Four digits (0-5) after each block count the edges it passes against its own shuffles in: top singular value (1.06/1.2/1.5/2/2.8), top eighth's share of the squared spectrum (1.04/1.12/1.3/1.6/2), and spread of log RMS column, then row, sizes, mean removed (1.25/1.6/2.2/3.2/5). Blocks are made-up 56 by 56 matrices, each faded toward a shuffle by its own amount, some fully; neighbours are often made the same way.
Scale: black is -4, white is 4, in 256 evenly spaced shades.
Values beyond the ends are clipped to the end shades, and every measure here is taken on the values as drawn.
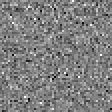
3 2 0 1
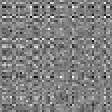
5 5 3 3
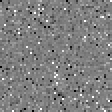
0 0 0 0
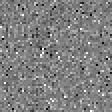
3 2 0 0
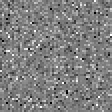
2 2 0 0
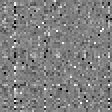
4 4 2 1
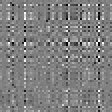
5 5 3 3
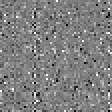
4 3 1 1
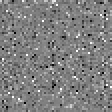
3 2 1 0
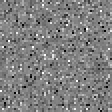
0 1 0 0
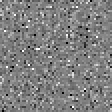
2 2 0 0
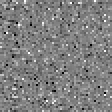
2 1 0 0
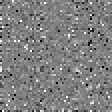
4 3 1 1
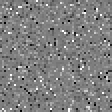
1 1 0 0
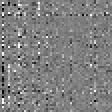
3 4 3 2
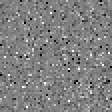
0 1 0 1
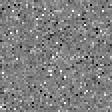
0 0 0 0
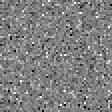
1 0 0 0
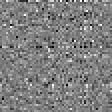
4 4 2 2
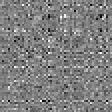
4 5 3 3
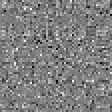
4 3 1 2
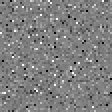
1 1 0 0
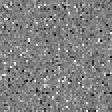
3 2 0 1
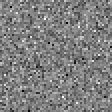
0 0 0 0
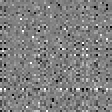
4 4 2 2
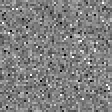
2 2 0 0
